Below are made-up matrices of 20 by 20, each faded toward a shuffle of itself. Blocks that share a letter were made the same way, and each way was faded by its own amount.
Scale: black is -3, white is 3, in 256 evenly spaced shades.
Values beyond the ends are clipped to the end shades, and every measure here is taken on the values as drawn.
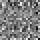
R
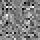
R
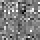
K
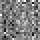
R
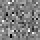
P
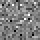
P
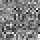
R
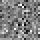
K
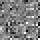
K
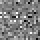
P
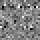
P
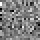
R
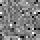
P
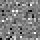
P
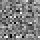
R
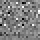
P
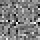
R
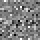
P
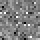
P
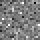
P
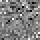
P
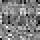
K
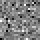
P
